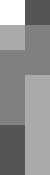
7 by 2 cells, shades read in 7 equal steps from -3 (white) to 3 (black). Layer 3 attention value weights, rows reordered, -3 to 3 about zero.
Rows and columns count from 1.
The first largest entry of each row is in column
2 2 1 1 1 1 1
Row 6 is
1 -1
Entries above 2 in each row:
0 0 0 0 0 0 0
